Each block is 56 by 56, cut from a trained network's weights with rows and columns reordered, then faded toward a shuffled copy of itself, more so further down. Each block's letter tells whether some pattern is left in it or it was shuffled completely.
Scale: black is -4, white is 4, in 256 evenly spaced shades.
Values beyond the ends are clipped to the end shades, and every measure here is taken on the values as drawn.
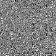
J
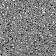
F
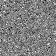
F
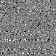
J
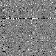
J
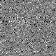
J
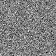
F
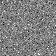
F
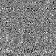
J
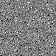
F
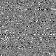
J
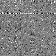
J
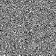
J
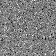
F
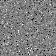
F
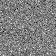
F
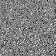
J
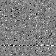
J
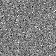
F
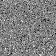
F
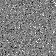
F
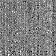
J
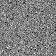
F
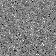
F
